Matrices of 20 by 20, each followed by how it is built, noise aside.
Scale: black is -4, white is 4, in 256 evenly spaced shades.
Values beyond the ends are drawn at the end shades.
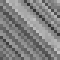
Toeplitz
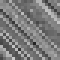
Toeplitz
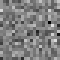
low rank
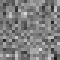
low rank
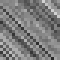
Toeplitz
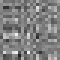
low rank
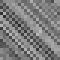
Toeplitz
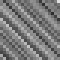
Toeplitz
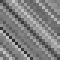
Toeplitz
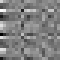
low rank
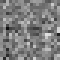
low rank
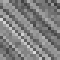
Toeplitz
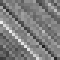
Toeplitz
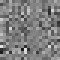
low rank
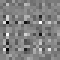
low rank
